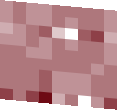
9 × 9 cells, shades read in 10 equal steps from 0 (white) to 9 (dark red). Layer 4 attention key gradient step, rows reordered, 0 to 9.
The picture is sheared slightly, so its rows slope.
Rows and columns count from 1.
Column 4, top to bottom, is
4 4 6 4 4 5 6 6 9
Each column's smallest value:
3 4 4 4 2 0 0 4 3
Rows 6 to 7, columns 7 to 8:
5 4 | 4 5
